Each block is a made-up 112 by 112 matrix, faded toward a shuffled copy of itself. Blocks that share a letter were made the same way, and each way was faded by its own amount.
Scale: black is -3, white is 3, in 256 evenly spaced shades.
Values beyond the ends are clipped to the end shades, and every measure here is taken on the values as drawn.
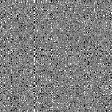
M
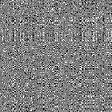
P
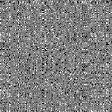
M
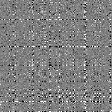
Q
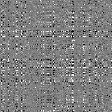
Q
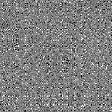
M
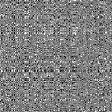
P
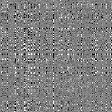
Q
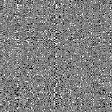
M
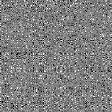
M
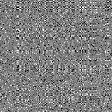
P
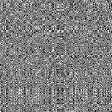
P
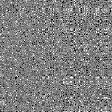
M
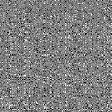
M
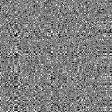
P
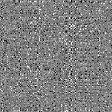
M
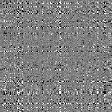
Q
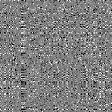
P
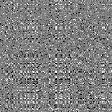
P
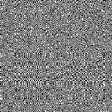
P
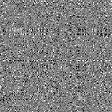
M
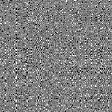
M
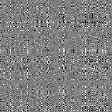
Q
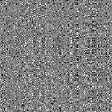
M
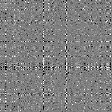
Q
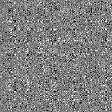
M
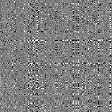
Q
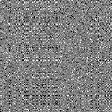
P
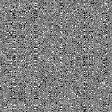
M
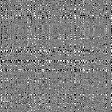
Q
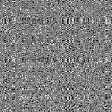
P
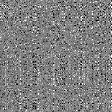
M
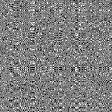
P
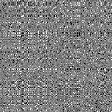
P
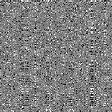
M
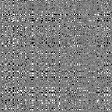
Q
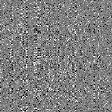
M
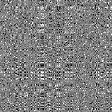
P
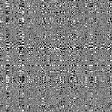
Q
